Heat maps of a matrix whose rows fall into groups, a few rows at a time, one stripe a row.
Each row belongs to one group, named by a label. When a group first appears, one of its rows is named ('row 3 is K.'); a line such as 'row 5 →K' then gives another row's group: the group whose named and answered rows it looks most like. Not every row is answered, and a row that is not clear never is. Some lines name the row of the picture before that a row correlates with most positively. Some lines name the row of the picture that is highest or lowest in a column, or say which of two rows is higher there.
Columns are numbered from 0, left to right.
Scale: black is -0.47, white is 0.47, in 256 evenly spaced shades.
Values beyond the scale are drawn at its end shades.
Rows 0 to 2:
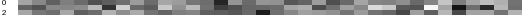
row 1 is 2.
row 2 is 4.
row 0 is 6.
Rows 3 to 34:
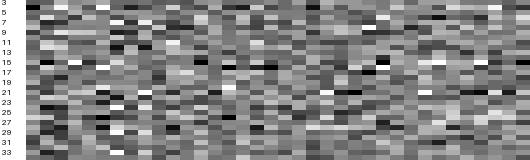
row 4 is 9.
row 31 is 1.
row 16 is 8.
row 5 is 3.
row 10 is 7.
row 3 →9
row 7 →7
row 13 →2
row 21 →3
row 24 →7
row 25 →6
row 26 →6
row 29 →7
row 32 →9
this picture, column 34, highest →26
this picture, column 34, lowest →21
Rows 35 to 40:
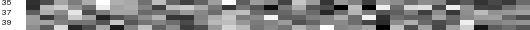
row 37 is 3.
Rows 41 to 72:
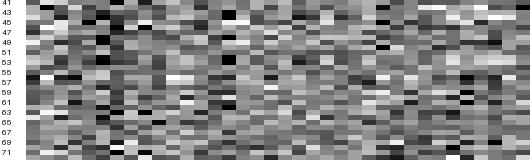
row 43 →6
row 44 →6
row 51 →9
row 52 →6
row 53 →6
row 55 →9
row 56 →8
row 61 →2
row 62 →6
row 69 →2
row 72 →4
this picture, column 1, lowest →42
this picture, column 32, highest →42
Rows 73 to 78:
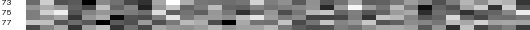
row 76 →9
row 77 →6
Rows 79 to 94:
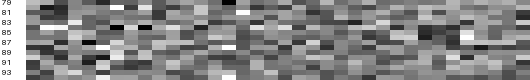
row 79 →6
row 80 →7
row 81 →1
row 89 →7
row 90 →4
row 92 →9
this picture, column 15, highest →81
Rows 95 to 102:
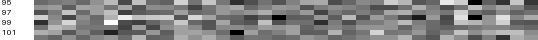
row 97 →9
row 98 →4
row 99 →9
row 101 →6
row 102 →2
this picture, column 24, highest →101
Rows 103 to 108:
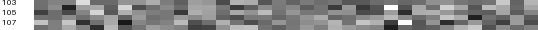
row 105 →3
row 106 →2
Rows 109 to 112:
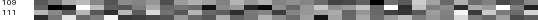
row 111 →4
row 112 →9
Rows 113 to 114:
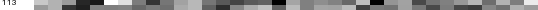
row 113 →8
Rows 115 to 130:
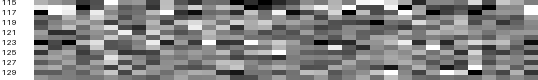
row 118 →9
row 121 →7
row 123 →1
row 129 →2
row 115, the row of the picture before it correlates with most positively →113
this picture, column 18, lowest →117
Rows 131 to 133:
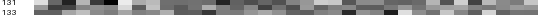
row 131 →4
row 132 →7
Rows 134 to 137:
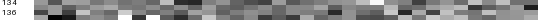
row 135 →2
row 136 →3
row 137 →7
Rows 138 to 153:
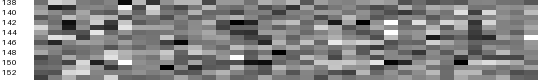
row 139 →7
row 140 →4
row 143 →4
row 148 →4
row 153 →9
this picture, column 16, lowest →150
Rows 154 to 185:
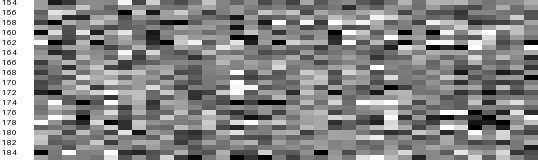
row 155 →3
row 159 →6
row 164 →7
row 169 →2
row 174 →8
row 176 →2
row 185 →8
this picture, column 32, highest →160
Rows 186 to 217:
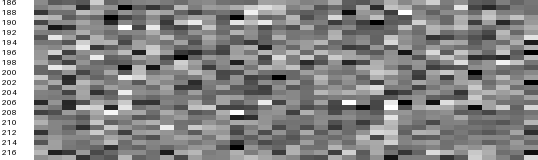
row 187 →9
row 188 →1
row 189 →6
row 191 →7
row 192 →3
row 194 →2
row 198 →6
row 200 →2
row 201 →4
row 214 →8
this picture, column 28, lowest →206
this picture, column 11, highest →190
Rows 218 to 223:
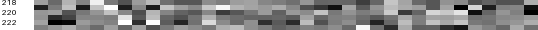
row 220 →2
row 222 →7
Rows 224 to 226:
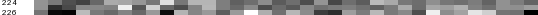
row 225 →7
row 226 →1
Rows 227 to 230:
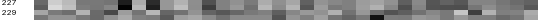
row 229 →4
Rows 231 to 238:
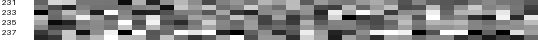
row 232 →1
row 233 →9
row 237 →2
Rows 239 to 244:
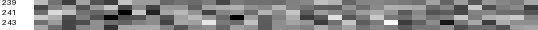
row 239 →4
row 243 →1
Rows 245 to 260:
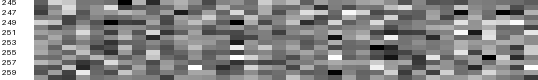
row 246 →9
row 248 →1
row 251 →4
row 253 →6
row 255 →4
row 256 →3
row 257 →8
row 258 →2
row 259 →3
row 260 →1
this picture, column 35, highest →258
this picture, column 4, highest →256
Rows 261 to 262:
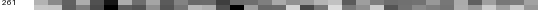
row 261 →4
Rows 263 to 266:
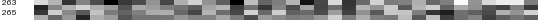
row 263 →6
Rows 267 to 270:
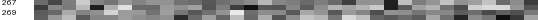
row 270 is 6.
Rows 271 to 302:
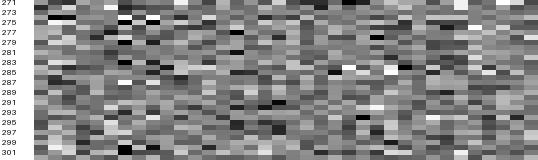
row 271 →6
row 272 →9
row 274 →7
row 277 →6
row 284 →1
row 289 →1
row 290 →6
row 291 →4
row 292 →8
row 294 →3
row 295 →8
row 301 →9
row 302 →4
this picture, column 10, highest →271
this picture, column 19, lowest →271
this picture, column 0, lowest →272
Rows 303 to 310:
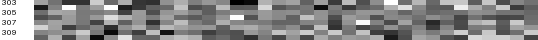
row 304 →9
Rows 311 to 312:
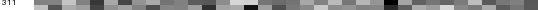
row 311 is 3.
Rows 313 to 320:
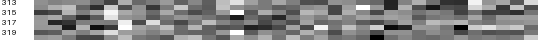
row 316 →8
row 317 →7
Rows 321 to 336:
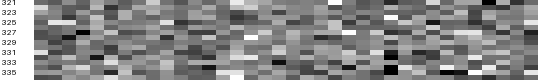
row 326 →3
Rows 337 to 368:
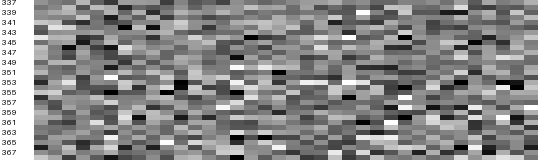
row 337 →4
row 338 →9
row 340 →4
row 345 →2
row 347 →4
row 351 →4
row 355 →6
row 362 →2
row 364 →8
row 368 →6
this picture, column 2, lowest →346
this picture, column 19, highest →353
